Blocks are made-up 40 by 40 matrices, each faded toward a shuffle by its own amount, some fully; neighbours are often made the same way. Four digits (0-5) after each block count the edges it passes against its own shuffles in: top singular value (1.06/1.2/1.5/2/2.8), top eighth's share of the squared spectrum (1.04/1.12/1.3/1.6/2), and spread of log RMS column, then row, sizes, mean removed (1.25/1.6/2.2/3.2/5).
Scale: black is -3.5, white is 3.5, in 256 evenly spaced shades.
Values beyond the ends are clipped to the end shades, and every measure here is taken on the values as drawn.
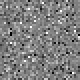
2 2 0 0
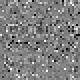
3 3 0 2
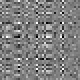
5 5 3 3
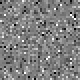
2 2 0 0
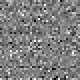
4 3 1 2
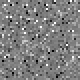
0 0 0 0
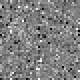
2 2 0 0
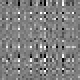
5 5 3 3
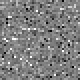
1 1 0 0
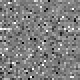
2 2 0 1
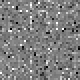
2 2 0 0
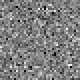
2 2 1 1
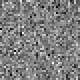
2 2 0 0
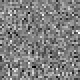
3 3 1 1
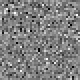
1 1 0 0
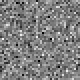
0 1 0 0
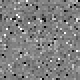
1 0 0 0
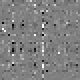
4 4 2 2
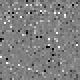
2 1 0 0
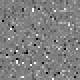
1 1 0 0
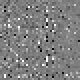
3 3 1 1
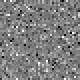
0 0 0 0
